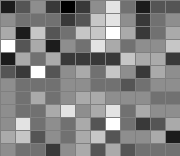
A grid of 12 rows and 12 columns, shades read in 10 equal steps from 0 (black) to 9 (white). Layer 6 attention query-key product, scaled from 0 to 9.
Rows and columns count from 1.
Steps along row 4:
down up down up down up down down up same up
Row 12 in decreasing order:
6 6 5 5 4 4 4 4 4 3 3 2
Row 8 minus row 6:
2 2 -3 1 0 0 2 -2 0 3 -2 -1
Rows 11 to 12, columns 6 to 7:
6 7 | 6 3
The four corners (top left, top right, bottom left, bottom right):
1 3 5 4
